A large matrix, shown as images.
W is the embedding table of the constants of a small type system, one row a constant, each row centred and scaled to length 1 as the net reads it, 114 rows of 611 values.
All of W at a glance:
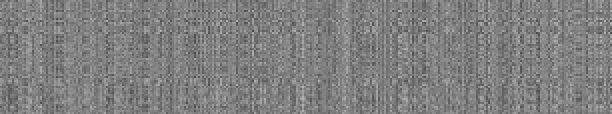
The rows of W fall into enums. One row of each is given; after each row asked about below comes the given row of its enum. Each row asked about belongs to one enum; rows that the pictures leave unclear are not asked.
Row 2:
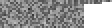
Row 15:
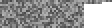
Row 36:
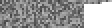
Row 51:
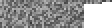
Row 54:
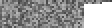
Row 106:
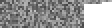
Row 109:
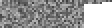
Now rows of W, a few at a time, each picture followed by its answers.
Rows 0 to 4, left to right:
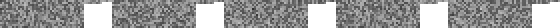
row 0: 106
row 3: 106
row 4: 2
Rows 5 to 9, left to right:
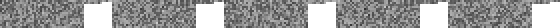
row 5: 36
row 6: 2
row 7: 106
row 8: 2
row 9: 15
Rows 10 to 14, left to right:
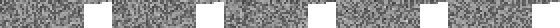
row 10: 36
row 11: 36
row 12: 54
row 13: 2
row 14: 2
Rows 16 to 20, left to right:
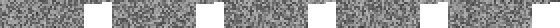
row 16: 2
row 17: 15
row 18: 106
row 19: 106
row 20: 54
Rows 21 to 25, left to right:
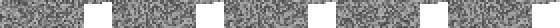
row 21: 109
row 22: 36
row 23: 36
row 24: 15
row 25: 36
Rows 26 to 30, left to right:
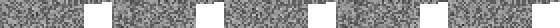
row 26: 2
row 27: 54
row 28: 2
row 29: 54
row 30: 2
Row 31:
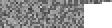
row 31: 2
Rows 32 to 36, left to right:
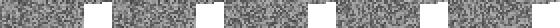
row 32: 54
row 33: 54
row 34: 15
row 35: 36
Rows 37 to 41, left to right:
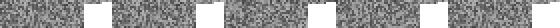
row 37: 106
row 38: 106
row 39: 54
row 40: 36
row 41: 106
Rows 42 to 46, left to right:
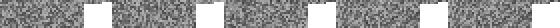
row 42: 15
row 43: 106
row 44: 54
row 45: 51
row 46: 51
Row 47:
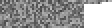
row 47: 36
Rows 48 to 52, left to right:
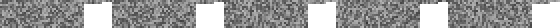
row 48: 15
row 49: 15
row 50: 106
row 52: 106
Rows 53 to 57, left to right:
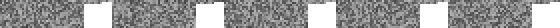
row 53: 36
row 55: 106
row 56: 36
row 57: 15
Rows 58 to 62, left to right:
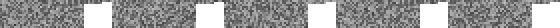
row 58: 2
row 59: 51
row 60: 106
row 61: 2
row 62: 15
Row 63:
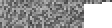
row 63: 51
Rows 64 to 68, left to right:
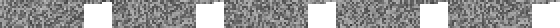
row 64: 51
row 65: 36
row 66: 106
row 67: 2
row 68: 36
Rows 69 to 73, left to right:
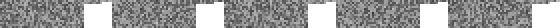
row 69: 106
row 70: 2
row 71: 106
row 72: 2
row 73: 36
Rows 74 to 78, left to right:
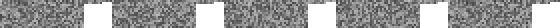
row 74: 109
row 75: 15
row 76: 106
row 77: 36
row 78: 109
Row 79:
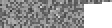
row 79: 2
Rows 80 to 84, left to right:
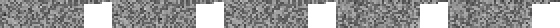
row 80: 2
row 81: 2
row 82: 2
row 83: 54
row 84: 54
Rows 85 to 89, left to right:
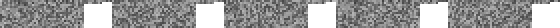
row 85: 109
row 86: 15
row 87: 36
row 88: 54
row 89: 51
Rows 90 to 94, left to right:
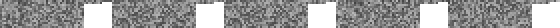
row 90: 54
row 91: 15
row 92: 15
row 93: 109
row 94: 36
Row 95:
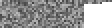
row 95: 109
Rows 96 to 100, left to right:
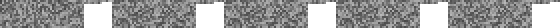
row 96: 36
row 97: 15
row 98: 15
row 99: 15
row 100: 15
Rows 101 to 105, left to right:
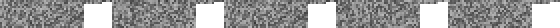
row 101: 51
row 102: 54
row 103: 51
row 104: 36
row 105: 15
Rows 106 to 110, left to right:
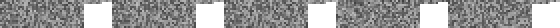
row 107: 106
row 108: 106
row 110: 36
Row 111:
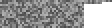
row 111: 15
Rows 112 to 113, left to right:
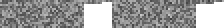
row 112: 15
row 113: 2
